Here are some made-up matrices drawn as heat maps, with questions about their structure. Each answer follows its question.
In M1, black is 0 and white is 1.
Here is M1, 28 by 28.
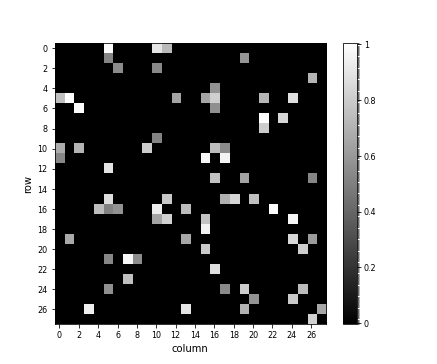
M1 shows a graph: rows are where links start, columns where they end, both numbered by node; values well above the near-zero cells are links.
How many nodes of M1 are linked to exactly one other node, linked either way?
9
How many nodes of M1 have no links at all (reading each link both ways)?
1
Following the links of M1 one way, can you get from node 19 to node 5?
yes
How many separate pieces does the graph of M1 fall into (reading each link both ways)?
2
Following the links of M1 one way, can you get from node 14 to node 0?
no
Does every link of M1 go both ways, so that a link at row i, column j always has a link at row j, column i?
yes
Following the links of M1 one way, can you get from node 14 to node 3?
no
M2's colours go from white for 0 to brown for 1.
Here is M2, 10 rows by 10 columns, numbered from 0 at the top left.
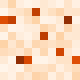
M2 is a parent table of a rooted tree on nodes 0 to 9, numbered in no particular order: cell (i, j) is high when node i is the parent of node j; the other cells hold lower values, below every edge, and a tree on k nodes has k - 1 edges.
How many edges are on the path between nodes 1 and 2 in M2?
1
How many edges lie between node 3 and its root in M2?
2
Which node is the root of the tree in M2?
6
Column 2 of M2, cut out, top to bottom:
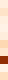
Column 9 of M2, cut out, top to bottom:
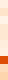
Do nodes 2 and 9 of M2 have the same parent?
yes
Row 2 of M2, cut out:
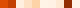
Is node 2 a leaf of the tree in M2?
no
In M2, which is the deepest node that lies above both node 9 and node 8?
7
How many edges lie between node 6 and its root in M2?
0
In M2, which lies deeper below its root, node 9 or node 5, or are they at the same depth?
node 5
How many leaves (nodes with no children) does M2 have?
5
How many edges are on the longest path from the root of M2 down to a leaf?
5
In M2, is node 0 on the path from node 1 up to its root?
no
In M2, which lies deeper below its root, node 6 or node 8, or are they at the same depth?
node 8
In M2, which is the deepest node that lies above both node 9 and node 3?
7
